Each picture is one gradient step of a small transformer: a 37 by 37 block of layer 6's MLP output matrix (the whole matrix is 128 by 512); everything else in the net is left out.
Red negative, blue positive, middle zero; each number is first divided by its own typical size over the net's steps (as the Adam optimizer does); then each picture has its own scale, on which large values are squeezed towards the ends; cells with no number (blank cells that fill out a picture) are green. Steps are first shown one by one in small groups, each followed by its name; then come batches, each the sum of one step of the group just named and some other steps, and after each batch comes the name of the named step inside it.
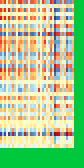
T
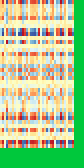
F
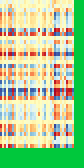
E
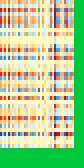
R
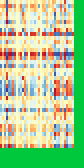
E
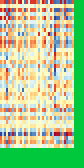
T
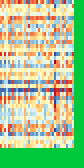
E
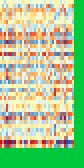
E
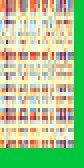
F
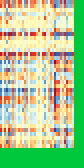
E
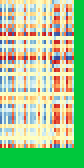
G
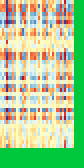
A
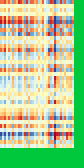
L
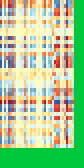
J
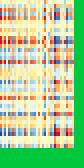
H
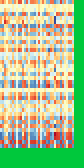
L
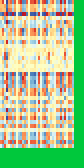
A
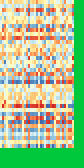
G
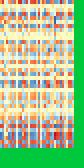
L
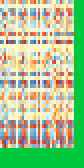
G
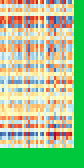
L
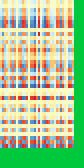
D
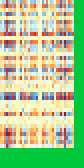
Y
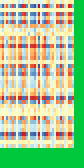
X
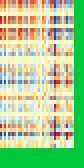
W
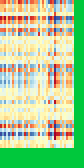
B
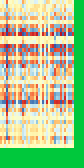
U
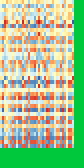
D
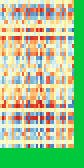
X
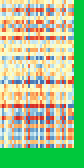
D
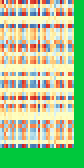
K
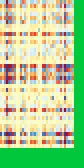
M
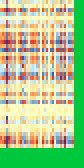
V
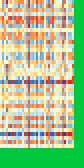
M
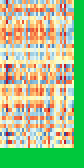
M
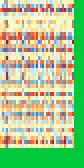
V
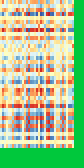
K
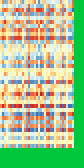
K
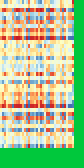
K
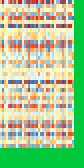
K
